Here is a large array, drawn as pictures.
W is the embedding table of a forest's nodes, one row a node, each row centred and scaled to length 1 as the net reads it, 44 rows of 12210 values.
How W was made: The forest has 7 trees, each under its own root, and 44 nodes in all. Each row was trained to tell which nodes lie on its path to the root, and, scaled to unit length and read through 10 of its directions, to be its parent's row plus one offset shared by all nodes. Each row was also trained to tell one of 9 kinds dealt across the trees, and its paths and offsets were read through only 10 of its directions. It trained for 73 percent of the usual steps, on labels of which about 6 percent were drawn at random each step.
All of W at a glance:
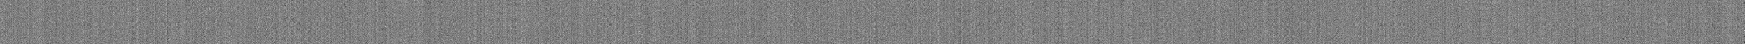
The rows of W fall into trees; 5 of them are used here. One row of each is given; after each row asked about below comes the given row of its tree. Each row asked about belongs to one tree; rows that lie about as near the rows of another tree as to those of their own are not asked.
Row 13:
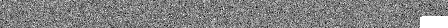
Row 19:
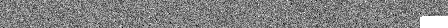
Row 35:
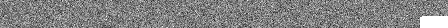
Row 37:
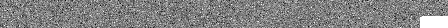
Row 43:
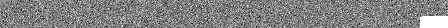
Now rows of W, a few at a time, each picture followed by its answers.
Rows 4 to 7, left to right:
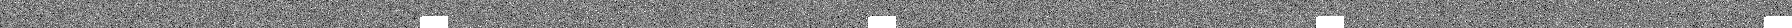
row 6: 35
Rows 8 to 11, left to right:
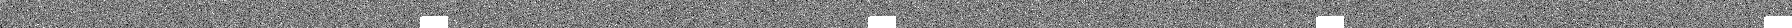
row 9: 43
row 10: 19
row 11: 43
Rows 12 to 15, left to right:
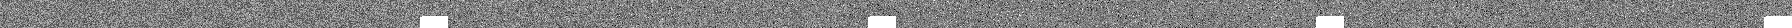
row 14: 43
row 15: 35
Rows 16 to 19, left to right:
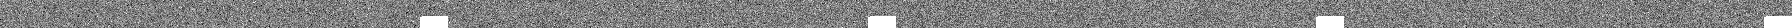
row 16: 13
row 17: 35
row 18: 37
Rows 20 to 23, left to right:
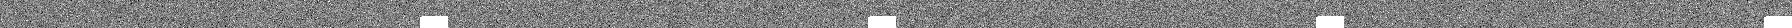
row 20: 37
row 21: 37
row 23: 43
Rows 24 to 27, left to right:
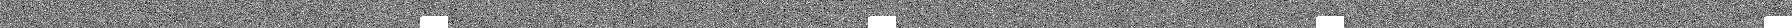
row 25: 35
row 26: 37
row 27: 37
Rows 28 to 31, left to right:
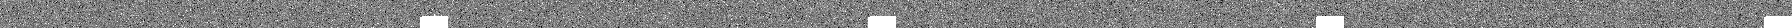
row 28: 43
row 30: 13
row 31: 13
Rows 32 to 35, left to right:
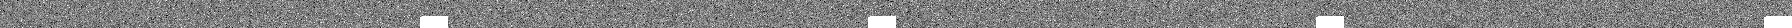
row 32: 13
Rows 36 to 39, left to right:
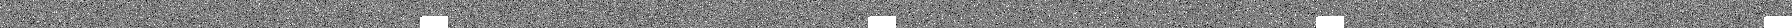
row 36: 43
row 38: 19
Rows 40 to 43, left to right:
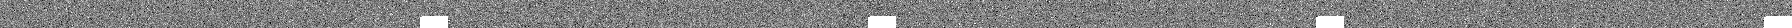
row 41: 13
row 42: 43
